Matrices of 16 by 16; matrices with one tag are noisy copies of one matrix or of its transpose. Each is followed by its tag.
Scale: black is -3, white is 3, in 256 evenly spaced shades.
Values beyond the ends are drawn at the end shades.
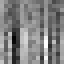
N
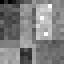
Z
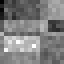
Z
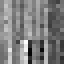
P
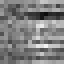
N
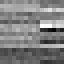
P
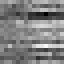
N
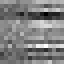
N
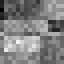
Z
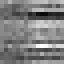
N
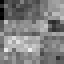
Z
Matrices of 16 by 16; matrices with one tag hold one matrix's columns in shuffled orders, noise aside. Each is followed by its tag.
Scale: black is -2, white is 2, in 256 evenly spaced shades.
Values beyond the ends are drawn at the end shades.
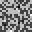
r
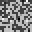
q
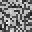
r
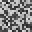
r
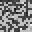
q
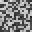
r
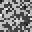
r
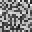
r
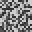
r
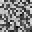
r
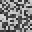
r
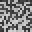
q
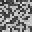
q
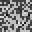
q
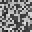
r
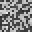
r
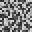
r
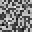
r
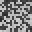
q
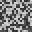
r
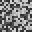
r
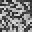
q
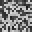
q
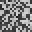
r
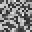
r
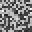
r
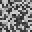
r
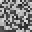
r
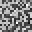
r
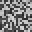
r
